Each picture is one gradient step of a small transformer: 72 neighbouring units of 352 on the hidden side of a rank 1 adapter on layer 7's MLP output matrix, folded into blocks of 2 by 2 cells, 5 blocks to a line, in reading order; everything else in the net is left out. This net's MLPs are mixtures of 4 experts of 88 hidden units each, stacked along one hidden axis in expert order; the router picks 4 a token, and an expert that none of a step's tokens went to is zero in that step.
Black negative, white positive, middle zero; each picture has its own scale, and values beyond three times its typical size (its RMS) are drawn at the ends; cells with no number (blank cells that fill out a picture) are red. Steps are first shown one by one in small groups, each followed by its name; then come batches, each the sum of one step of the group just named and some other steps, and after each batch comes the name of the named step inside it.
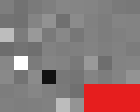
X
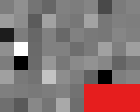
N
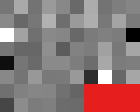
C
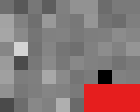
N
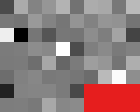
C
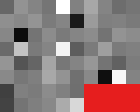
N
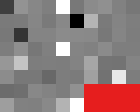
X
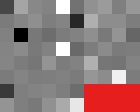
C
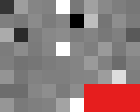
C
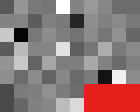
N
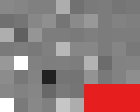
X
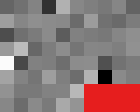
N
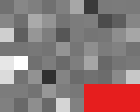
X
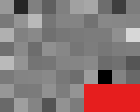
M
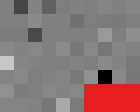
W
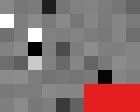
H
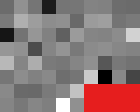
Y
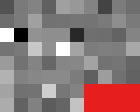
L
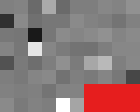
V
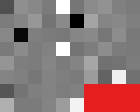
M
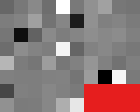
W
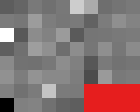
L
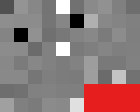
H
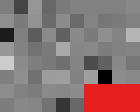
W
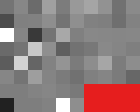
V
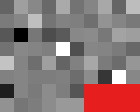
M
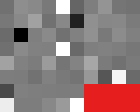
M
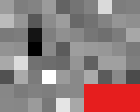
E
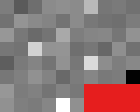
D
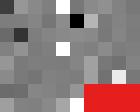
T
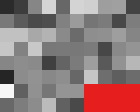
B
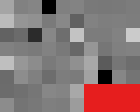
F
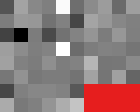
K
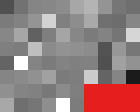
D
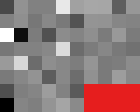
K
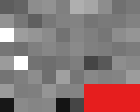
B
